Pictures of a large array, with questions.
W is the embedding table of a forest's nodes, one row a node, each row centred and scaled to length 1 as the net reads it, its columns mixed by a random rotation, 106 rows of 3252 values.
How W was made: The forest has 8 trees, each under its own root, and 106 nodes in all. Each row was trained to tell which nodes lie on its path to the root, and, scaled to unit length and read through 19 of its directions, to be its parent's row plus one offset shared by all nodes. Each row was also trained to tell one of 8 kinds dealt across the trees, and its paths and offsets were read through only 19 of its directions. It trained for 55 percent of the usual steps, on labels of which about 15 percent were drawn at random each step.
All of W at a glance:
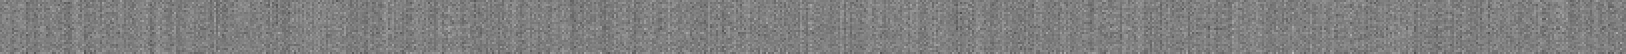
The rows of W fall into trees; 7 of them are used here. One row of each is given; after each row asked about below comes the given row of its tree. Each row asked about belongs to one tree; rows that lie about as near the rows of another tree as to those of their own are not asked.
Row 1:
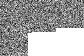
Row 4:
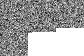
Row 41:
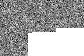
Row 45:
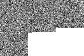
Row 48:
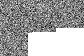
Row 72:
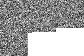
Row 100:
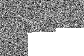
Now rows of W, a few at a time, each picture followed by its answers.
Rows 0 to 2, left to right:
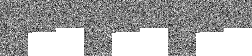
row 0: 72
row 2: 1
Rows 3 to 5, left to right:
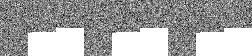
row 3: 45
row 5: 48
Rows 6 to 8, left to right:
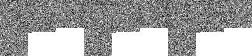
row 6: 48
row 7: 48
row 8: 4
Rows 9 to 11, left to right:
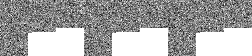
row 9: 100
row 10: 72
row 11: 72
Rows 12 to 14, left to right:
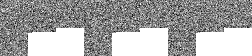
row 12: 4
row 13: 72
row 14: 45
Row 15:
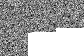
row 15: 72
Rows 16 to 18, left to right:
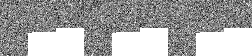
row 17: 45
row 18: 1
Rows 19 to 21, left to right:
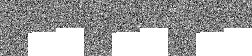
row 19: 48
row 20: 4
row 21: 4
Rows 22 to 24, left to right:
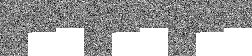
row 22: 1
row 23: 45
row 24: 48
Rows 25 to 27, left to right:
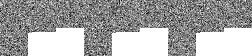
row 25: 100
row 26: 100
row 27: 41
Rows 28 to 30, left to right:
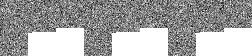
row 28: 4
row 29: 41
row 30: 1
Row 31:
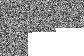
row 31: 72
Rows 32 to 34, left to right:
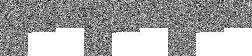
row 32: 48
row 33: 72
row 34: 1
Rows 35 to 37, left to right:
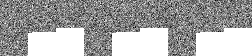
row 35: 4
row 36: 48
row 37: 41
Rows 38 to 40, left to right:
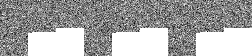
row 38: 48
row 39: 48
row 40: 72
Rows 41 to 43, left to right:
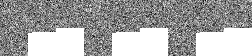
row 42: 4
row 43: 100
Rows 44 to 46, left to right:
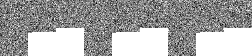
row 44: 4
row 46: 72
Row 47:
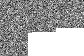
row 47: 45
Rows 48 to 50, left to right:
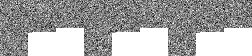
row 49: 4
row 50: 4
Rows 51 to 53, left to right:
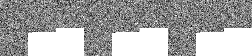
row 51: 100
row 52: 48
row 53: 1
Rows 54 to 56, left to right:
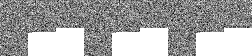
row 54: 100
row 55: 100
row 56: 45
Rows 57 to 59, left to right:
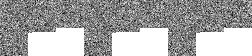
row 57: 100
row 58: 100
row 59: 45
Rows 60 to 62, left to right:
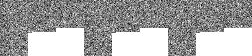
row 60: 1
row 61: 1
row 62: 4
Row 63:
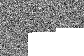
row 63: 41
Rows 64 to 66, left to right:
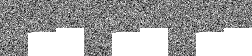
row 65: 100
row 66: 100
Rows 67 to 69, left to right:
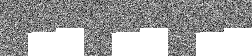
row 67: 48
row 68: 48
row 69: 100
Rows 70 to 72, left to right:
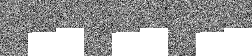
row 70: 1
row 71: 48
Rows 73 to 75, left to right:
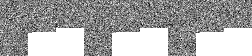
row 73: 45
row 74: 100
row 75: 1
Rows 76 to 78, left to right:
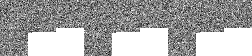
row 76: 45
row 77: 72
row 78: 4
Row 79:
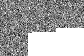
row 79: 48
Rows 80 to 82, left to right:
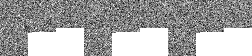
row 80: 100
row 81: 1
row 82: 72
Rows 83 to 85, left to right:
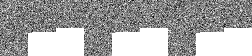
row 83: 4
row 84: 48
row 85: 45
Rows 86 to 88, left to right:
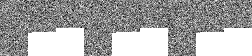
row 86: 4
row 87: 4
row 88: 72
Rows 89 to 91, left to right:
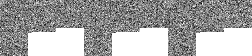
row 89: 100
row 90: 48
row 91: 100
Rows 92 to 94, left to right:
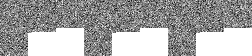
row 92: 1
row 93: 45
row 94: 72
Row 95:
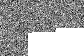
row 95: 48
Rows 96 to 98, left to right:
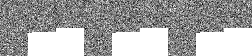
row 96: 1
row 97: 4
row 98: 4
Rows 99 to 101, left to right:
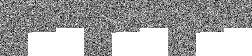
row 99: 100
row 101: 41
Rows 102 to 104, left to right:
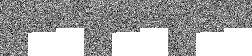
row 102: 48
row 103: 4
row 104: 72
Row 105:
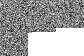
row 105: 100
